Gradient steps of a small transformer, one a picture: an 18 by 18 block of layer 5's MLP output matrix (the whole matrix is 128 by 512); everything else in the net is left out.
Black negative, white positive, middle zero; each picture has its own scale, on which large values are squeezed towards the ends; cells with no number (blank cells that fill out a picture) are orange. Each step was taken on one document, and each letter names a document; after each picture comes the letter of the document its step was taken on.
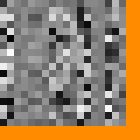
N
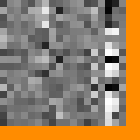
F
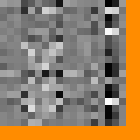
F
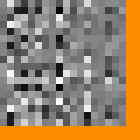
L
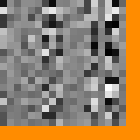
F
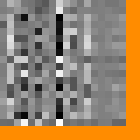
L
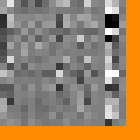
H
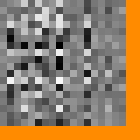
L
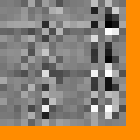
F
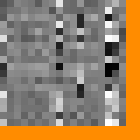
N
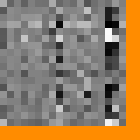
H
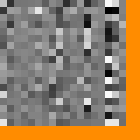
H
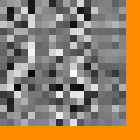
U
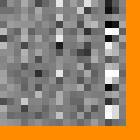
H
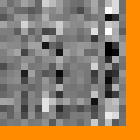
F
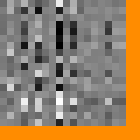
L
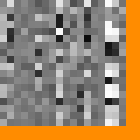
H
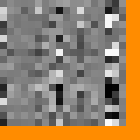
N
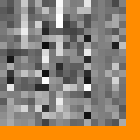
L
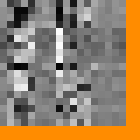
U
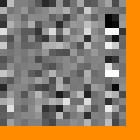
H
